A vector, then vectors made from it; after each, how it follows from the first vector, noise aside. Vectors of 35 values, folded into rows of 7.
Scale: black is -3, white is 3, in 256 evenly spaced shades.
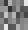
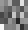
reversed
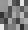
reversed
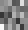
reversed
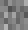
shrunk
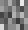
reversed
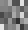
reversed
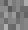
shrunk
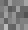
shrunk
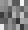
reversed
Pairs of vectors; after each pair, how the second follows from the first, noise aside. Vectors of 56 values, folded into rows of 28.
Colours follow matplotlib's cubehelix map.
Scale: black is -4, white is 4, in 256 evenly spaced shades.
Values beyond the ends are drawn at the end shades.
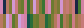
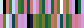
scaled up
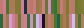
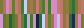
negated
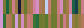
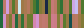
negated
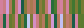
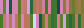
shuffled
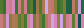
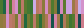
sign-scrambled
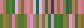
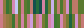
sign-scrambled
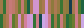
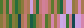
wrapped around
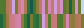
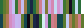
scaled up
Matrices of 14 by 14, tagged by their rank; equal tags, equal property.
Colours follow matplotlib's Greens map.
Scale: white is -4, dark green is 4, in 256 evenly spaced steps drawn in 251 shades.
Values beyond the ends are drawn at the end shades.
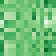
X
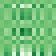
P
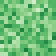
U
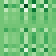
P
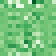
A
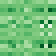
X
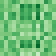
X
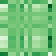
P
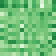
A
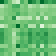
X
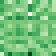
A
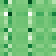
P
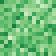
U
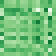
X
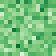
U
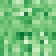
A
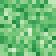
U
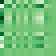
P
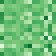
X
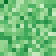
U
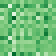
A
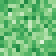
U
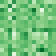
A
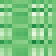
P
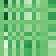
P
